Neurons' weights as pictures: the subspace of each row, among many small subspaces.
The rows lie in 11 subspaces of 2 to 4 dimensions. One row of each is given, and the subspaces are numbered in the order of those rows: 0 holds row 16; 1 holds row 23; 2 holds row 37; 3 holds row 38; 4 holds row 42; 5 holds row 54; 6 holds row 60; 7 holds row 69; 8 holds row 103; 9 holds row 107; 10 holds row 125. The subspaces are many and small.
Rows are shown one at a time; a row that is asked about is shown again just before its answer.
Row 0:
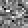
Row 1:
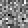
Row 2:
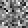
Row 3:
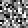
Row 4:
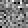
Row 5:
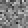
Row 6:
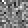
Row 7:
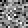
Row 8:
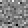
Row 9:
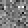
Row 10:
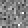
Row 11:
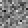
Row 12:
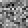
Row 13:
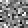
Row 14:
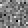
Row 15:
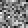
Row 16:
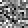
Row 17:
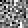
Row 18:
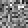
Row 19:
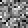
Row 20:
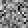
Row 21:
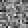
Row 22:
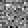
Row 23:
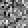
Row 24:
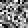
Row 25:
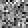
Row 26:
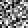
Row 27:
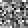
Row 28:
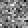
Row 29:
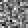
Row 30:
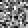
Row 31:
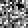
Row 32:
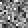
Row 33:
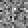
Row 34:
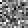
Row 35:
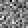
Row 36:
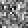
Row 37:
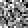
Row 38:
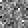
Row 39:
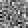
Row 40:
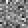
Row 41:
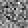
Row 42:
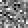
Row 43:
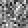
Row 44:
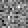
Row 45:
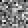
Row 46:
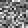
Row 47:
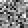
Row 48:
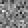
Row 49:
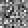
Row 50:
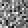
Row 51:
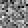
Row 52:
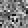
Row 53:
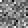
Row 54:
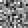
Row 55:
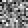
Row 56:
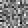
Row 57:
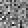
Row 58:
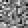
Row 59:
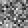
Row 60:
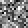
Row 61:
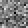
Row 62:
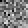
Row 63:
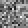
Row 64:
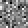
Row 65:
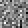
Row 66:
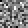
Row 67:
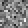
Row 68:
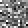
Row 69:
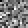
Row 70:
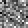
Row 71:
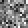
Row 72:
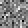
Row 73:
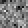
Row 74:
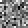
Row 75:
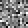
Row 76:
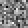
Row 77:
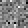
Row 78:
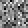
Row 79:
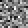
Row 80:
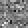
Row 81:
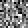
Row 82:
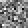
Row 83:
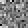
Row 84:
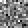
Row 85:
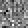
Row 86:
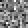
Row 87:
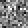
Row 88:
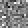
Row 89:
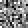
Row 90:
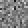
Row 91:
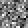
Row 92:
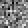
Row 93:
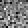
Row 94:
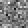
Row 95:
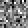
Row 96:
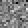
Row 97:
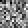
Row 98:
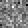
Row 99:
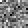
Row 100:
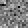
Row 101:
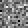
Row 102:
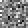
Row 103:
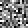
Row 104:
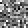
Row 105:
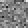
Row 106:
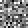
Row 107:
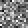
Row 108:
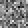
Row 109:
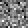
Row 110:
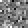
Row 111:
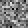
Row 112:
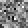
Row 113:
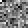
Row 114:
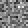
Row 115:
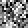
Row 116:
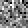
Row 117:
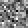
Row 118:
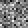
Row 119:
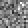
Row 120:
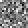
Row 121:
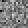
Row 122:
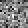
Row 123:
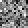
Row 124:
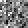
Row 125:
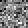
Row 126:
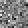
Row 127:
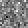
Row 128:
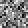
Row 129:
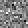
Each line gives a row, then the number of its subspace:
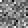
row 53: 4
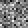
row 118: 4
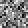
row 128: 6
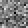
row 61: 4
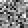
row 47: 9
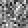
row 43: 0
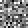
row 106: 2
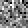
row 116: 2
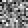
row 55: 3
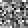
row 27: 3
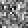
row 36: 10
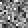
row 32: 6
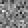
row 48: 5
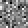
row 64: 8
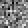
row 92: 1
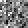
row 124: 1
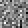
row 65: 9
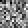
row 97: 5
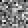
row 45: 3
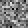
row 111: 0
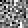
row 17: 9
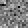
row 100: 2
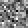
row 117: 8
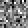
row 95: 2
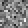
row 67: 8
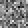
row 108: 5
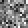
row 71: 3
